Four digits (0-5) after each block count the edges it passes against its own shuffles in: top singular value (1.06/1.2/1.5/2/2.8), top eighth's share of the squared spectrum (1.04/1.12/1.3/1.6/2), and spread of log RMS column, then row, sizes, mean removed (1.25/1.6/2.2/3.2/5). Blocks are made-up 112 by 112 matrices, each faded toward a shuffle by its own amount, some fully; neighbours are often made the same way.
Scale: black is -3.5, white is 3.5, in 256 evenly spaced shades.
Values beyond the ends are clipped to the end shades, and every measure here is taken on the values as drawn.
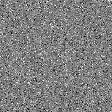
3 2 1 1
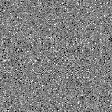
4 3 1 1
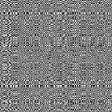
5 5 4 4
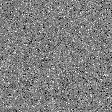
1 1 0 0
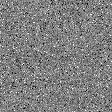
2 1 0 0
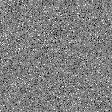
3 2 0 0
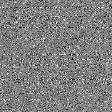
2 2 0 3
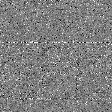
2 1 0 2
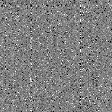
4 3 2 0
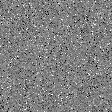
0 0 0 0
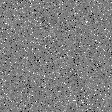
0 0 0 0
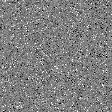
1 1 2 0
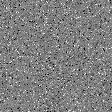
0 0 0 0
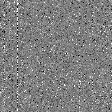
3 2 2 0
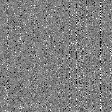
3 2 3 0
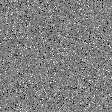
0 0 0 0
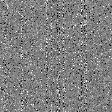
2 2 3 0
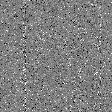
2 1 2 0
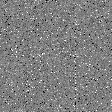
1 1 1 0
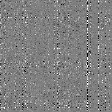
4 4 3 2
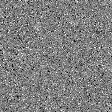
0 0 0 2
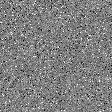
2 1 0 0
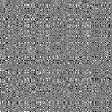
5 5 4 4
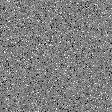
0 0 0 0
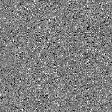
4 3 2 1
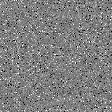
3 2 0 1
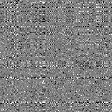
5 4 3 3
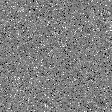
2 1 0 0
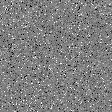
0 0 0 0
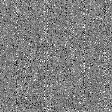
2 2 3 0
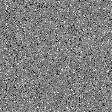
1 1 2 0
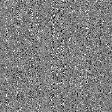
1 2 3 0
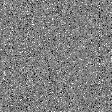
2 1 2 0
